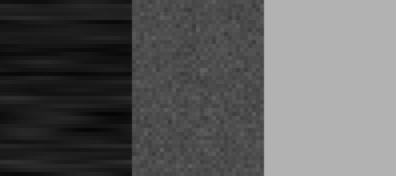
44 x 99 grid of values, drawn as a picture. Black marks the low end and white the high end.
It is made of 1 by 3 panels. Panel 1,1: very low, streaked across, faint in contrast. Panel 1,2: low, fine-grained, faint in contrast. Panel 1,3: high, flat.
